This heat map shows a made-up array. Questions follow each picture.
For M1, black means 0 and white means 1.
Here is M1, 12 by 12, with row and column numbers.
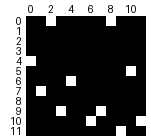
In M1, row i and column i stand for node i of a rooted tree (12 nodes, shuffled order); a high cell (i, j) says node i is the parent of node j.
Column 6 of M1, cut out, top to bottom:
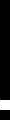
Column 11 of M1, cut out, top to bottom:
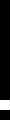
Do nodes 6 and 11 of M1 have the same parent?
yes
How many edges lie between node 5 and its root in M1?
0
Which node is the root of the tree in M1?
5
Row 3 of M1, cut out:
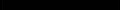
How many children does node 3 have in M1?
0
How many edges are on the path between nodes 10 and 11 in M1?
1
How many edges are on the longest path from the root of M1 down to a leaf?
5
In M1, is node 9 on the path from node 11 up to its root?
no
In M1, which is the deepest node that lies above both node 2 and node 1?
10
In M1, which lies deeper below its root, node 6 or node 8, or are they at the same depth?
node 8
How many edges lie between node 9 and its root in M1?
3
